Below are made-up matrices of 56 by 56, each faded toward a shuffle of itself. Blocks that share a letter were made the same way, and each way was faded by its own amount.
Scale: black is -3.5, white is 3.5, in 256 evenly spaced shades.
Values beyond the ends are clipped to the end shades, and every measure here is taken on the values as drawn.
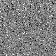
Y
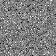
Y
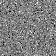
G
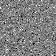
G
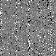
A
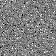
Y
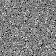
G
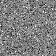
G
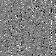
A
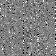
A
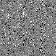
A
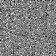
Y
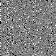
A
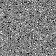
Y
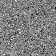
G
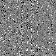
A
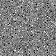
Y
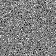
G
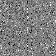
A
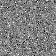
Y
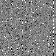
A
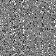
A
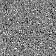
Y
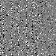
A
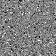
Y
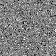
Y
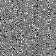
A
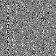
A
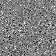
Y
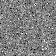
G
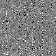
A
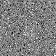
G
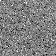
G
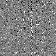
A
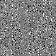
A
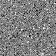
Y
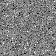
G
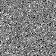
Y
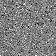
G
